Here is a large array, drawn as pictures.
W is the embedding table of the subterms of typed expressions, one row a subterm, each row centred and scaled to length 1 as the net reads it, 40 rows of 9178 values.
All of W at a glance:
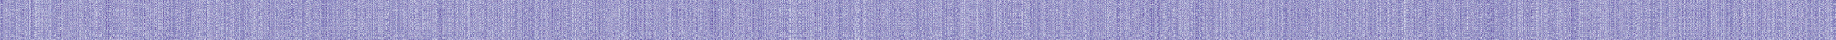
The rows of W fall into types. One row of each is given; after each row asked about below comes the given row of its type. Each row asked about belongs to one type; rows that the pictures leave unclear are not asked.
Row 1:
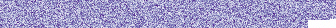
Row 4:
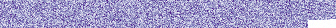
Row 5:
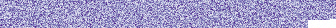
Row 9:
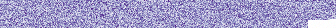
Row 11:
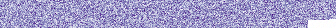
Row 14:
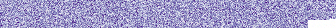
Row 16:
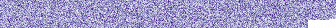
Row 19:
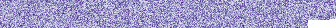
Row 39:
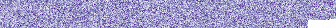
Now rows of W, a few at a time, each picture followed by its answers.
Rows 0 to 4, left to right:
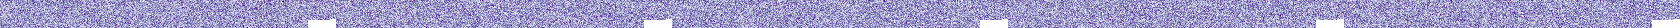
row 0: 19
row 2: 5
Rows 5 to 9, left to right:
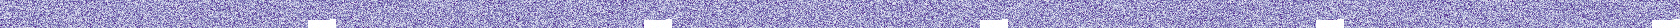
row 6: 19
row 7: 5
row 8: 11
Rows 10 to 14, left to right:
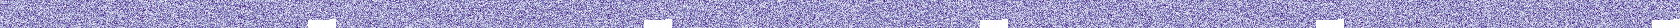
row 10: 9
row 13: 1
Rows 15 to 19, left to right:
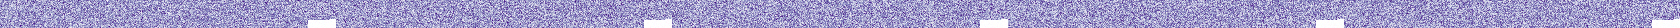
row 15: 11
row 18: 16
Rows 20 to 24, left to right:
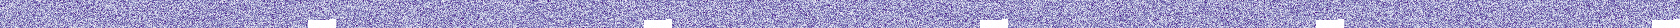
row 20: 11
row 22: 1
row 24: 16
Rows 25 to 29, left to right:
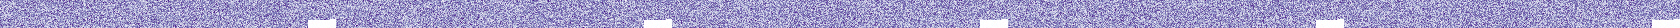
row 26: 5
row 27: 16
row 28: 16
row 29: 16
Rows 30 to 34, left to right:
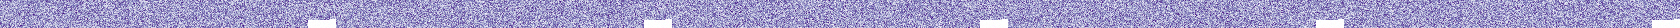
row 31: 19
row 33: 5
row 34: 5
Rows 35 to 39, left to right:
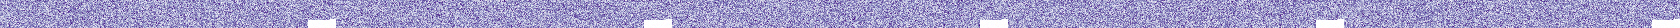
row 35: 39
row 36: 9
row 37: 19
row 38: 19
